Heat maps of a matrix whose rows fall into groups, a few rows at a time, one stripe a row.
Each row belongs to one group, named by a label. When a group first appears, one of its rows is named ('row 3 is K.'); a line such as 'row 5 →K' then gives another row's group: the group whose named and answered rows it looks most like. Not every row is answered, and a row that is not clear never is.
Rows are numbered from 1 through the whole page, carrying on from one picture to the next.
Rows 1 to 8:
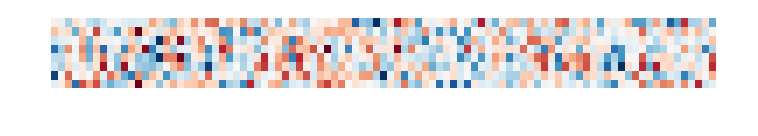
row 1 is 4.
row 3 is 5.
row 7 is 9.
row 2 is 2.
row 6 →5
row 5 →5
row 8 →2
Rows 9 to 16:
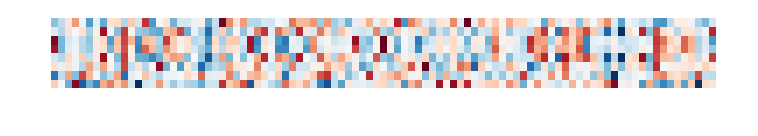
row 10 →5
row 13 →5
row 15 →2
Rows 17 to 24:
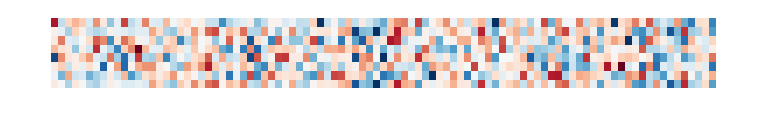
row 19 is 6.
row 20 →2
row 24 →4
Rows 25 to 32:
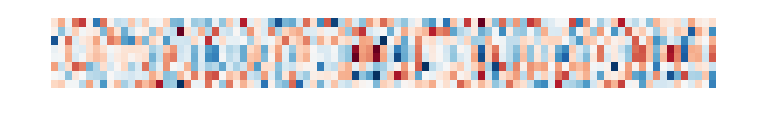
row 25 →6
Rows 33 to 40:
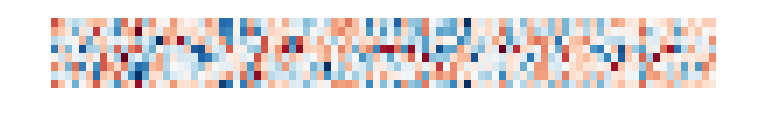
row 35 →5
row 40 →2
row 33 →2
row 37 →5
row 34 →2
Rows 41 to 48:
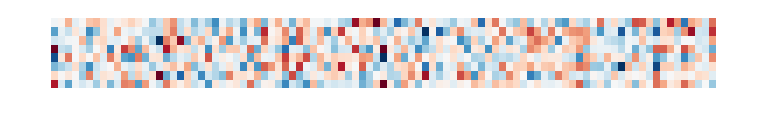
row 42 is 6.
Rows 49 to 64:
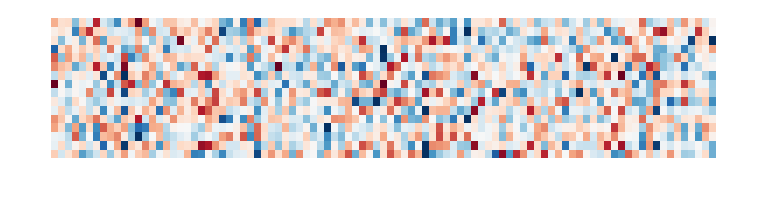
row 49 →2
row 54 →6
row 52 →9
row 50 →2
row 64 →6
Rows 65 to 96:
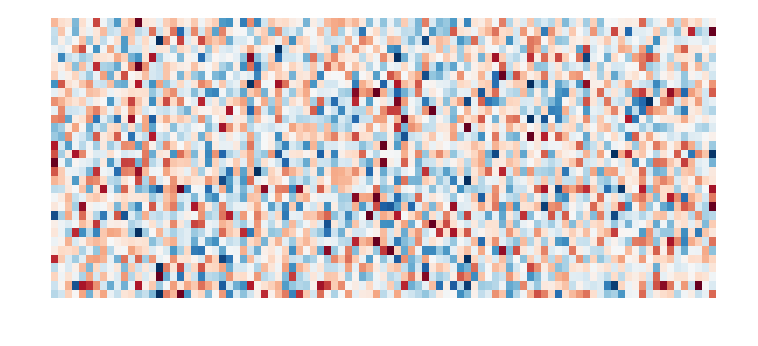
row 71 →6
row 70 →2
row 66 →6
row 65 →2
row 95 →2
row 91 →6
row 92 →2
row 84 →5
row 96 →5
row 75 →6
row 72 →9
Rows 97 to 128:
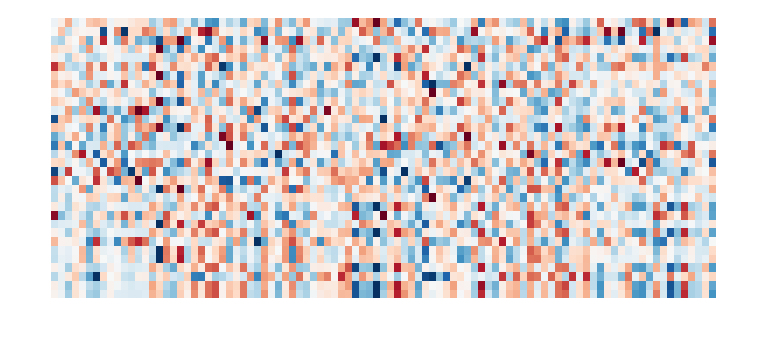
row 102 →2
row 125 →4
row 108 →9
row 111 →6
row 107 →2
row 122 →2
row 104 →6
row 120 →5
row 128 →4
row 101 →4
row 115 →2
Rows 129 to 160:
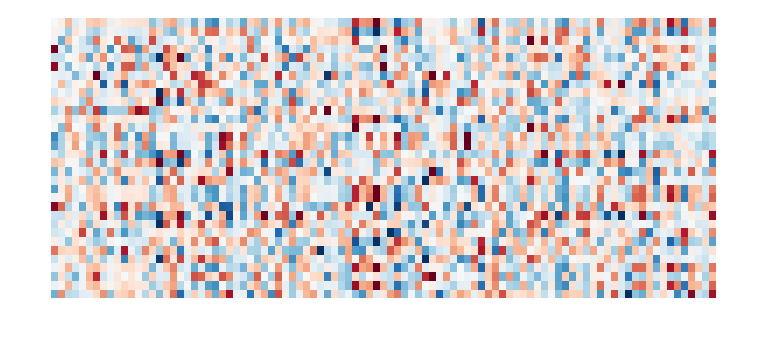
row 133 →5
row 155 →6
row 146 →6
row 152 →5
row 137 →5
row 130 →4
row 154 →4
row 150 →2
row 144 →5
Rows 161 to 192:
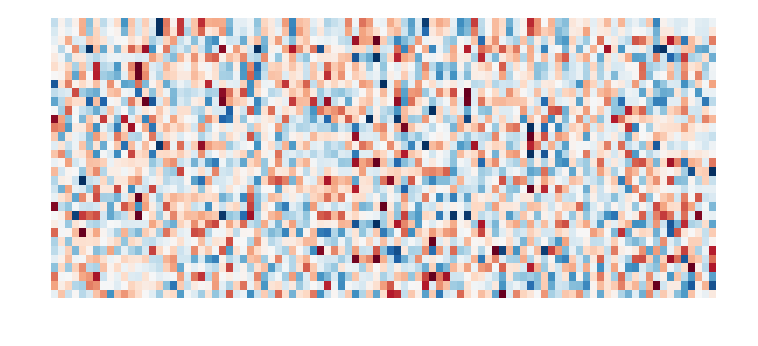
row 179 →6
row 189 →6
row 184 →4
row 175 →5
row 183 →2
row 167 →2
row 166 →2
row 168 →9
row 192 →6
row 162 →5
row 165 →4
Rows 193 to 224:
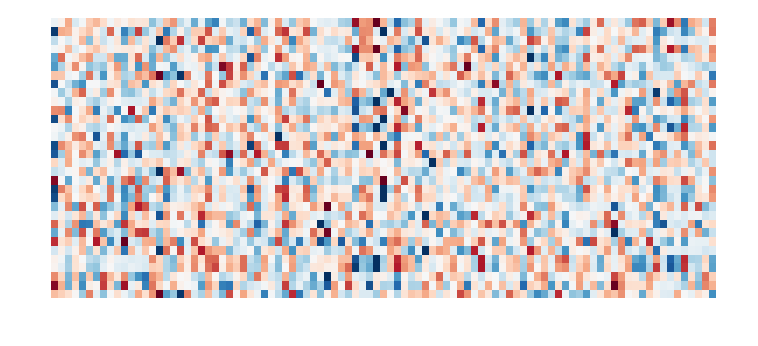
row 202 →4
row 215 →5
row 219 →5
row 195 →5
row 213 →9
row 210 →5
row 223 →2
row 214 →2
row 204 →9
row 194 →9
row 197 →9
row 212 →9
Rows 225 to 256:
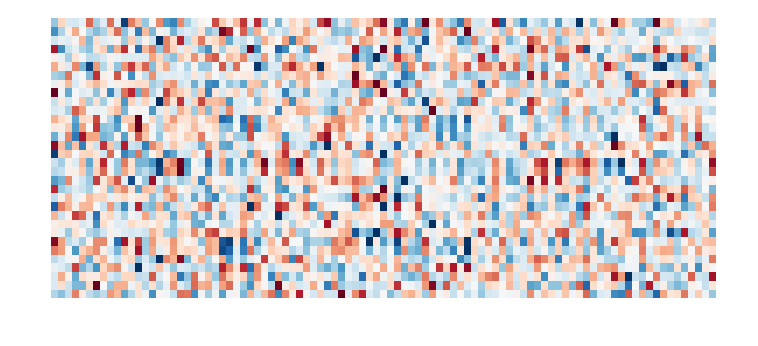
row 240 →9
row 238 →2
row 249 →4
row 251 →2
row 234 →5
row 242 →5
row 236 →2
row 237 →2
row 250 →2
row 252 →5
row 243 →9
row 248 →6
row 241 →5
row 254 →6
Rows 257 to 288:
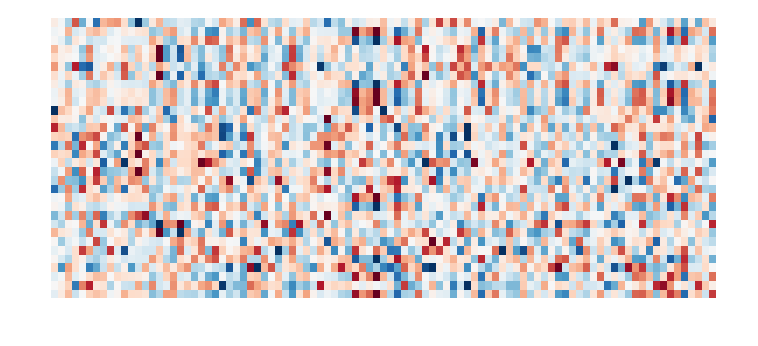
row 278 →4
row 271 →2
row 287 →2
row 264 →4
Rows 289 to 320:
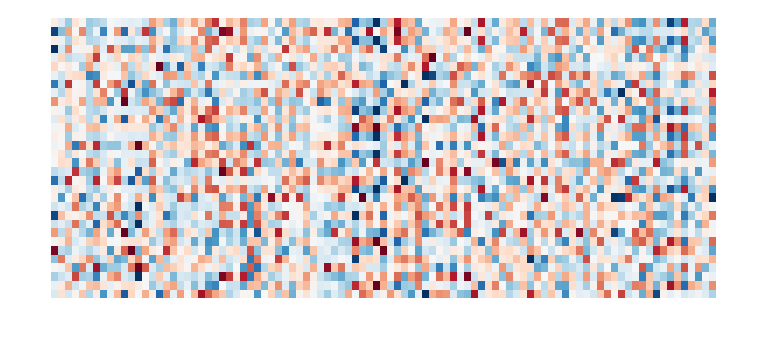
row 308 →4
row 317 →2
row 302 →4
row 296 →9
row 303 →2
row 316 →9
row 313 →6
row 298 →6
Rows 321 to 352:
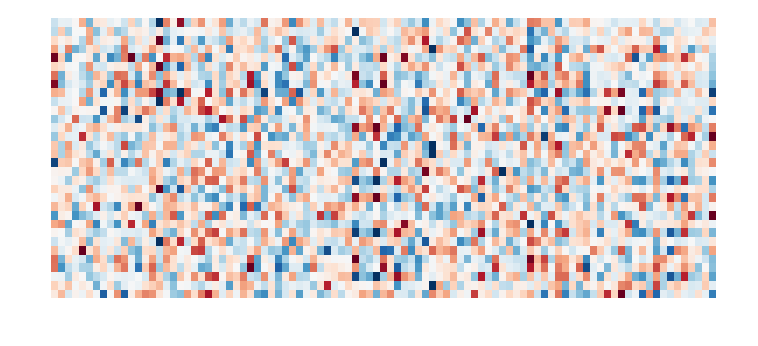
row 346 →5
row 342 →2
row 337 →9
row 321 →5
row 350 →4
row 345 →4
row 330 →5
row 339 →4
